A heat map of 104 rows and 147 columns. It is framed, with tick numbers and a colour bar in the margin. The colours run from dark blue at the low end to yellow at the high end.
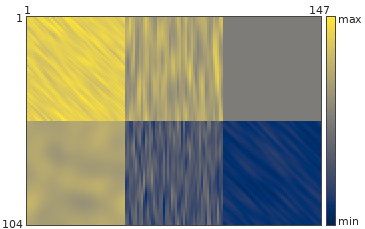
It is made of 2 by 3 panels. Panel 1,1: very high, slanting down to the right, faint in contrast. Panel 1,2: high, streaked downward. Panel 1,3: middling, flat. Panel 2,1: high, smooth, faint in contrast. Panel 2,2: low, streaked downward. Panel 2,3: very low, slanting down to the right, faint in contrast.
